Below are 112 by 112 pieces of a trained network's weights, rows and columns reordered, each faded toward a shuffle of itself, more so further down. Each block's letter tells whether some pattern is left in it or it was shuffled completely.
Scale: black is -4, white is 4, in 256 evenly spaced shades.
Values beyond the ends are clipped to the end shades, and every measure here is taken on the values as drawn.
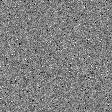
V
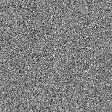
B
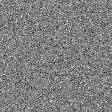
V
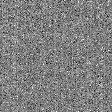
B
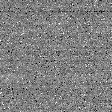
B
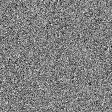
V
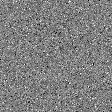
V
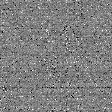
B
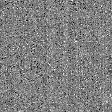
B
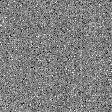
B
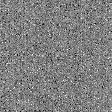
B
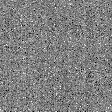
B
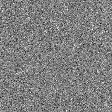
B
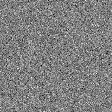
B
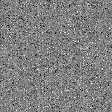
B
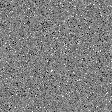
V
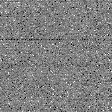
B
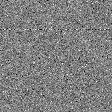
B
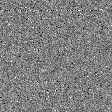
B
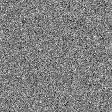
B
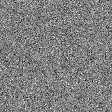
V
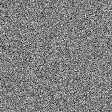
B
